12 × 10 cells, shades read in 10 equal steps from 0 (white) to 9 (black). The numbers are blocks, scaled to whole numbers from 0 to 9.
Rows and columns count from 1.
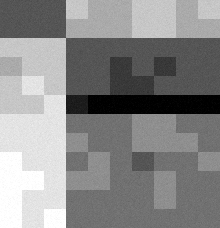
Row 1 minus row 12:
6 5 6 -3 -2 -2 -3 -3 -2 -3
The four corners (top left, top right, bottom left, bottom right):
6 2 0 5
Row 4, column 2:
2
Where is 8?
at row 6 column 4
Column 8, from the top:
2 2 6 7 6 9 4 4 5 4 4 5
